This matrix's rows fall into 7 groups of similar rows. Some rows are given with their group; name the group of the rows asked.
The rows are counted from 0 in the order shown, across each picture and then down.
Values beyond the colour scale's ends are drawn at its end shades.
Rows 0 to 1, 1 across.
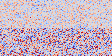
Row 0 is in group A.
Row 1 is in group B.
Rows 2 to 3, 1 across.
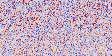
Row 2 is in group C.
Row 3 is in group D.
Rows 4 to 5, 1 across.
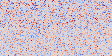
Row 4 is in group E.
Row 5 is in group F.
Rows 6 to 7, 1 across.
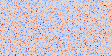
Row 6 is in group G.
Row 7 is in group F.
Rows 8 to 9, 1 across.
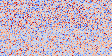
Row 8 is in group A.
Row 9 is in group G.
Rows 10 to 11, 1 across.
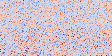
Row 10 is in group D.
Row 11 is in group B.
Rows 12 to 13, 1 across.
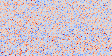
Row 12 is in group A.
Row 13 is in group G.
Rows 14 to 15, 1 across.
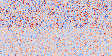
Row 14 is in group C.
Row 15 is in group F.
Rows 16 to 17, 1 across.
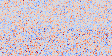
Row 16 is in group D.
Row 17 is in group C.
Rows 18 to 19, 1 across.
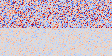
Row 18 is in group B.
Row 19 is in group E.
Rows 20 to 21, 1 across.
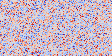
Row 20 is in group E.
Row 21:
B
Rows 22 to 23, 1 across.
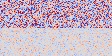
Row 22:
B
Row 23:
E
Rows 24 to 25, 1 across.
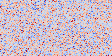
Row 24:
E
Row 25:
B
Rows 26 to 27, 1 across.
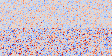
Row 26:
C
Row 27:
C
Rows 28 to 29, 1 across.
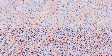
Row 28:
C
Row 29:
B
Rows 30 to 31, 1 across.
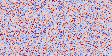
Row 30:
E
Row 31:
E
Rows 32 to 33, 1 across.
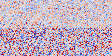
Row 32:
B
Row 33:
E
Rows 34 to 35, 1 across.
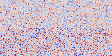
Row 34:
C
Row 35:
F
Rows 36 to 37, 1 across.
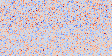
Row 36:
C
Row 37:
G
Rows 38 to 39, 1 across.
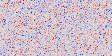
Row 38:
D
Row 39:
F
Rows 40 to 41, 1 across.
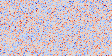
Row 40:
G
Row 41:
B
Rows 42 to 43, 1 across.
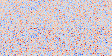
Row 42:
F
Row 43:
F
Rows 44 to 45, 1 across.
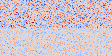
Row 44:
A
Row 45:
A
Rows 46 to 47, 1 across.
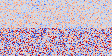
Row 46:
A
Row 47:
E
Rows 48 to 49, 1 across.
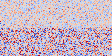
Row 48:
B
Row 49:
E
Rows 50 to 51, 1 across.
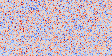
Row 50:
F
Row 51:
D
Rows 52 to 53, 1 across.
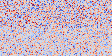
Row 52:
A
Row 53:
C
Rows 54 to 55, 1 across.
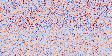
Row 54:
C
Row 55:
G
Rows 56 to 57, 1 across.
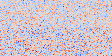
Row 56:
C
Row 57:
A
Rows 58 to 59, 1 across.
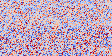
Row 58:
B
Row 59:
C
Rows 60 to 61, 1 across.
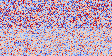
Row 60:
C
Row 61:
A
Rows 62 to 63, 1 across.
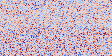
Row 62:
E
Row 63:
F
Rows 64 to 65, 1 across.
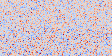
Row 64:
F
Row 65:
C
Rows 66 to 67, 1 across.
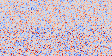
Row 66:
F
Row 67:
A
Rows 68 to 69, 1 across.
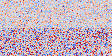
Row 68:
D
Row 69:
C
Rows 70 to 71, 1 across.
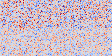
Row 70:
D
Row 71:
D
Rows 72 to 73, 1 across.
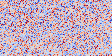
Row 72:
G
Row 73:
B
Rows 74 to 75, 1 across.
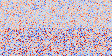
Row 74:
E
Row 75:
D
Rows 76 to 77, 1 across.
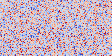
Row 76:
F
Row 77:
F
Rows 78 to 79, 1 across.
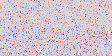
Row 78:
F
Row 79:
C
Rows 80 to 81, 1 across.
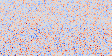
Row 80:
C
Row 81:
F
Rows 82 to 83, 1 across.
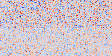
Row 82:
F
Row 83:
C
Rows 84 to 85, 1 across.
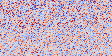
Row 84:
E
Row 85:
B
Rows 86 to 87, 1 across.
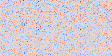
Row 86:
D
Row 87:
D
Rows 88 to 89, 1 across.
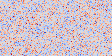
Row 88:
C
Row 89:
A
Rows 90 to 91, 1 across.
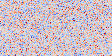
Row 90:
B
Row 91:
F
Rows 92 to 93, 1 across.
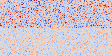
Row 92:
F
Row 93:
C
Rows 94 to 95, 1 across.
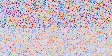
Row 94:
E
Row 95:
C
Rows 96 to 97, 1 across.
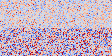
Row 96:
E
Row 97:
C
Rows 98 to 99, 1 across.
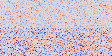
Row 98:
F
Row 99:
A
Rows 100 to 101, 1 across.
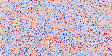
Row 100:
F
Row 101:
D
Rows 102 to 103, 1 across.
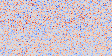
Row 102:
A
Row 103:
D
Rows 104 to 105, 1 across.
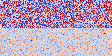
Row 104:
D
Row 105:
G
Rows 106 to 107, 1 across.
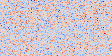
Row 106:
F
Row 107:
G
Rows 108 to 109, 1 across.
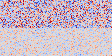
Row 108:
D
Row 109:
A
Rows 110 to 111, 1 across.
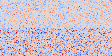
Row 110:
E
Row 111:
A
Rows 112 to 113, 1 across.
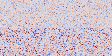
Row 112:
C
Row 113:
E
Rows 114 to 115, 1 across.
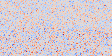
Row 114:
G
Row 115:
C
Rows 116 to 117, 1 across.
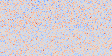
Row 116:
A
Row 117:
G
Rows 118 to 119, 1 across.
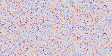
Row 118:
G
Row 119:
G
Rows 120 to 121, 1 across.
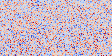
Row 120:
A
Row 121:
F
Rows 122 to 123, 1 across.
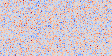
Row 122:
D
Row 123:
F
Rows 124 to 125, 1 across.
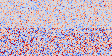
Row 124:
F
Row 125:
G
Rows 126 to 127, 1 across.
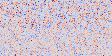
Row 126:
E
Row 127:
F
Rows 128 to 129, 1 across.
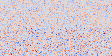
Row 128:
C
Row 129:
A
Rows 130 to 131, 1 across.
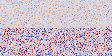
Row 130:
B
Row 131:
D
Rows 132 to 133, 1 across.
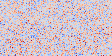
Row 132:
B
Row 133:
F
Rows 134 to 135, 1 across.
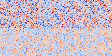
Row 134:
G
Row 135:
D
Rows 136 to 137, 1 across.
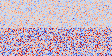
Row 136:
B
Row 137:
D
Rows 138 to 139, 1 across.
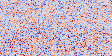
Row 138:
E
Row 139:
F
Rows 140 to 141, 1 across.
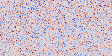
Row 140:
F
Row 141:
E
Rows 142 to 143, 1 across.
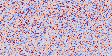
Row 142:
B
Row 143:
E
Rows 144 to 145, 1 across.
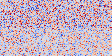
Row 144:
F
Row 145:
E
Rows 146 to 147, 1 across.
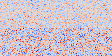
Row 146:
A
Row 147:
D
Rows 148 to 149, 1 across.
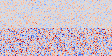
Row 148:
A
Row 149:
F
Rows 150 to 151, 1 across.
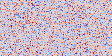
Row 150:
A
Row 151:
C
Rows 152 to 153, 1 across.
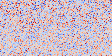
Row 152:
E
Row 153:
B
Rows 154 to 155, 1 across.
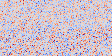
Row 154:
D
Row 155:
C
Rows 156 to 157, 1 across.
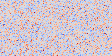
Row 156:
B
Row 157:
G
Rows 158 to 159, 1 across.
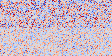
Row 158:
E
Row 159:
B
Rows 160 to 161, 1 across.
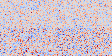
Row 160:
F
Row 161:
B
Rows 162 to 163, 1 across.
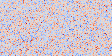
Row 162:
C
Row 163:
G
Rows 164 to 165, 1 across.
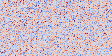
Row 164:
D
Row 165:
G
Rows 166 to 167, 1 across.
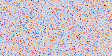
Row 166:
G
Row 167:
E
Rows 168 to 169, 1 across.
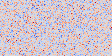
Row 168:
A
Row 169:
E
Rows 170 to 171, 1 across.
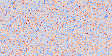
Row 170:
C
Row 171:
G
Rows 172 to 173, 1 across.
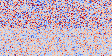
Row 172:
A
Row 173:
F
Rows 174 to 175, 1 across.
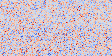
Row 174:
E
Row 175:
D
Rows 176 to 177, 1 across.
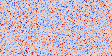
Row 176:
G
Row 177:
B
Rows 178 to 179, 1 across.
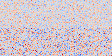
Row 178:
A
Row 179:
A
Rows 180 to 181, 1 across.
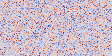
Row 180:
D
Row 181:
E
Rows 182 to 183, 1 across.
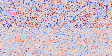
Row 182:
C
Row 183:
B
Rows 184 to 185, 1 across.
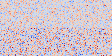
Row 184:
G
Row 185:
F
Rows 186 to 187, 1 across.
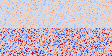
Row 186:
E
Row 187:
B
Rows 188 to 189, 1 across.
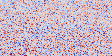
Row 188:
C
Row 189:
A
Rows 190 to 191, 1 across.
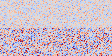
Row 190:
B
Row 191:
B
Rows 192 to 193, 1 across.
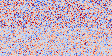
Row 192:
A
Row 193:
C
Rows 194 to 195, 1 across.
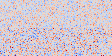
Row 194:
C
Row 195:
F
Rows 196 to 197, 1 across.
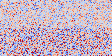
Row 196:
E
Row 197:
B
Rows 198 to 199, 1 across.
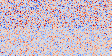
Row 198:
F
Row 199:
G
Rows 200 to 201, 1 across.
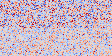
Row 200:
E
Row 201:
C
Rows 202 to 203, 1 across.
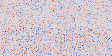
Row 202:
E
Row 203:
D
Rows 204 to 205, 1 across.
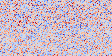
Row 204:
A
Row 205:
B
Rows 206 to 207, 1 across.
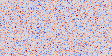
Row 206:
F
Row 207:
A
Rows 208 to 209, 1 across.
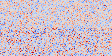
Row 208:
G
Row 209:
E
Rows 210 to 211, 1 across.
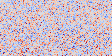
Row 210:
C
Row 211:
B
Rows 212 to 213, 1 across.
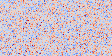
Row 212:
C
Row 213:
C
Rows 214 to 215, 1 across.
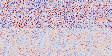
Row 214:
D
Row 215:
E
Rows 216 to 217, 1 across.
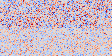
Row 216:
C
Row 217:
G
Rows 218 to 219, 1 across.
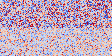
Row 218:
C
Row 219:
G
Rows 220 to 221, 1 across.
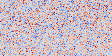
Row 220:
C
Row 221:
E
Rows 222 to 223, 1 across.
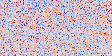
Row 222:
D
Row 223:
F
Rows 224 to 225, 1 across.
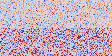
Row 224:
C
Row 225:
B
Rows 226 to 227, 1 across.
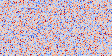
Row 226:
D
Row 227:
F
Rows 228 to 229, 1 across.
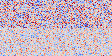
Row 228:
A
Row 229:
F
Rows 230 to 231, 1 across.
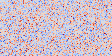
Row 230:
C
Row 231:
G
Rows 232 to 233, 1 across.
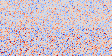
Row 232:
G
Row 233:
G
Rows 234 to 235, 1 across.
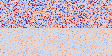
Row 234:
A
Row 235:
B
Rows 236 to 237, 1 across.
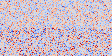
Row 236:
G
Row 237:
E
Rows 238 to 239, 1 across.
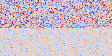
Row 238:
G
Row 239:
F
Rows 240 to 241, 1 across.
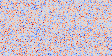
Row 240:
E
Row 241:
D
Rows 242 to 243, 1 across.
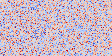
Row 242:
F
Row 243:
E
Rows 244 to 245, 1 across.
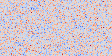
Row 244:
F
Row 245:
A
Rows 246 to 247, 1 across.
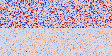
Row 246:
G
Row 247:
C
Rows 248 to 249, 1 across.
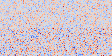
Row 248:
C
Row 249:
F
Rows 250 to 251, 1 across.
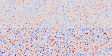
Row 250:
C
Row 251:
G
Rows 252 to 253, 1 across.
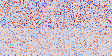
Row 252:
D
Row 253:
F
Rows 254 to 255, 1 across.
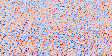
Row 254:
B
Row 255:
B
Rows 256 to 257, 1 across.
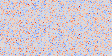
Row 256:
E
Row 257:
E
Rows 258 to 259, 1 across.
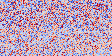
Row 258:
C
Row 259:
G
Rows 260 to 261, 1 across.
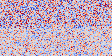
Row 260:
F
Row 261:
A
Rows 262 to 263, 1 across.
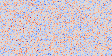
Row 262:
A
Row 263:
D
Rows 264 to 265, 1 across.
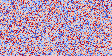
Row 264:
C
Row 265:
E
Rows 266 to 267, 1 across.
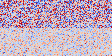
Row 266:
D
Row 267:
B
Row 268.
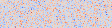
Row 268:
F
